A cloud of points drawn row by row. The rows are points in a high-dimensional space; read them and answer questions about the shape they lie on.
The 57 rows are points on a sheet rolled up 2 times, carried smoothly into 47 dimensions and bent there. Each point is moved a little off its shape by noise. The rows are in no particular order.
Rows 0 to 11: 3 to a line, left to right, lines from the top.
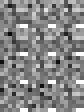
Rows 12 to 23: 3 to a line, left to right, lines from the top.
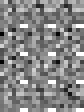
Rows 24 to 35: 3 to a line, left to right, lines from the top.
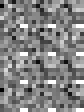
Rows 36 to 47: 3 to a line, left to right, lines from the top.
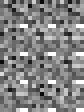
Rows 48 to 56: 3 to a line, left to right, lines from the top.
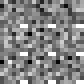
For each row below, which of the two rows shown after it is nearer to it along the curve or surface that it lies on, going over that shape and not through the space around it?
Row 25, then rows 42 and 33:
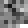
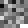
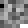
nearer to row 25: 42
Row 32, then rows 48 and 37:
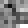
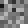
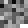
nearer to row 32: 37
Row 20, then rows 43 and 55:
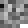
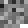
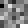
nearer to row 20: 43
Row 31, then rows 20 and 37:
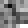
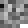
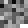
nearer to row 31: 37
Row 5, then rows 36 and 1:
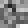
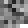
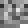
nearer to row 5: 36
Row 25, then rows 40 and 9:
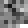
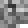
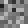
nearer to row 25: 40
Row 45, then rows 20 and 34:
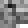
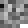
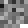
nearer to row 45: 20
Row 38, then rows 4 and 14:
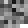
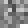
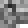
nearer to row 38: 14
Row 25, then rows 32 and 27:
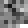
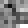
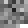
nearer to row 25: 32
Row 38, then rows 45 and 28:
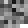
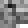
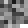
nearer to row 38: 28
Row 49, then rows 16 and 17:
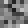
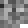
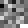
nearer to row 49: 17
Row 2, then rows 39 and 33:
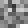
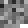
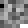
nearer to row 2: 33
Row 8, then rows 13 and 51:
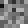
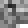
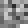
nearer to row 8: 51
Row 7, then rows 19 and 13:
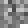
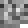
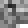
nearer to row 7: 19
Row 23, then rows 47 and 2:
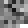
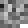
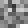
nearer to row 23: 2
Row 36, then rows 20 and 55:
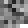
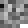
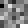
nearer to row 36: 55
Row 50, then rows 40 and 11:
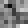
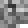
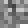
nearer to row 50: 40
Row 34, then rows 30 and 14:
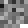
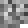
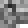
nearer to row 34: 30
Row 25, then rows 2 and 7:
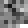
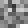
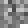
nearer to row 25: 2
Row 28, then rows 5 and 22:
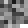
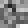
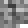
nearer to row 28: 5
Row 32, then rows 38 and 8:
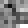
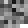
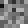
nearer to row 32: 38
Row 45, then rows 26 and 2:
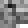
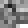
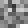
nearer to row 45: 26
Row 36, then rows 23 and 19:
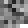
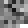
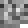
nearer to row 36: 23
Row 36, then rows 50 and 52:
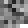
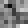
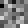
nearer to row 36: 50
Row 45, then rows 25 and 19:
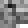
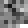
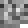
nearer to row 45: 25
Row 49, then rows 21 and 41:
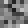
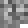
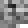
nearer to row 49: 41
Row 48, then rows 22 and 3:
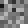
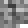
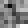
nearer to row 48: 22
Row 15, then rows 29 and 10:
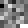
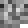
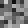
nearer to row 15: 10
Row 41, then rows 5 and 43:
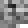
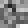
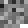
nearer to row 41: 5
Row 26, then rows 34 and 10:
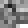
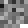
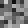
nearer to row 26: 10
